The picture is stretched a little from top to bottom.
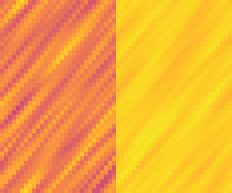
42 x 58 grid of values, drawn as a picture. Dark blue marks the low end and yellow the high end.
The table splits into one row of 2 panels. Panel 1,1: high, slanting up to the right. Panel 1,2: very high, slanting up to the right, faint in contrast.
